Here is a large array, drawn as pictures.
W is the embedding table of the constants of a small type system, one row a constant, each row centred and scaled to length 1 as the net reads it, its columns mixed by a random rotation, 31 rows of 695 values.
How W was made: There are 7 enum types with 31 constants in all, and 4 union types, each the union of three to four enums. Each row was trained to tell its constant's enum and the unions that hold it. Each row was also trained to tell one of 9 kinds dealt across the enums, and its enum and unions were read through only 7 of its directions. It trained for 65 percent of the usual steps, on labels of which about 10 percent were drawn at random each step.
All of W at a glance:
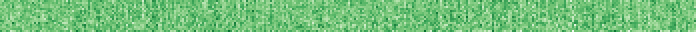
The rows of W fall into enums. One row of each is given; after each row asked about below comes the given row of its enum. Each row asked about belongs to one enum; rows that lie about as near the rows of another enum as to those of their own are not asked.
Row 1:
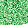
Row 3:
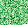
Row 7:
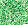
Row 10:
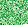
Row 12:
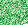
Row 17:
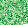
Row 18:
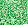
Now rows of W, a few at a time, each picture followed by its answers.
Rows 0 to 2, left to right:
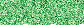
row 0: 17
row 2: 18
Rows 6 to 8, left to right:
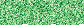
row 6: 1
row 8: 10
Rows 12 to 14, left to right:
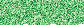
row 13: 1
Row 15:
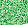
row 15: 18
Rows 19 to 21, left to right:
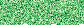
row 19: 17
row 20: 12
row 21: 18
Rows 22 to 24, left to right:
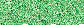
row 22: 1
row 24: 10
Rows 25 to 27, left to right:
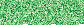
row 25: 1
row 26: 10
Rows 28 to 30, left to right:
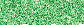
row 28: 7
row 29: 18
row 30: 17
